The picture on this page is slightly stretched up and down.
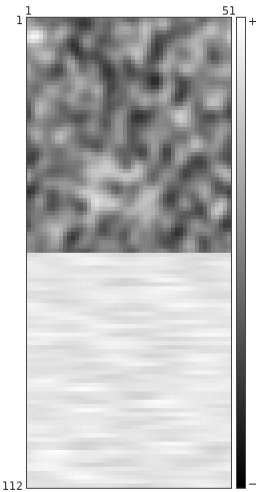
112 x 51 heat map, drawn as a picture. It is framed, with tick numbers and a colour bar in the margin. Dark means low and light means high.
The table splits into 2 rows of 1 panel. Panel 1,1: middling, blotchy, strong in contrast. Panel 2,1: very high, streaked across, faint in contrast.
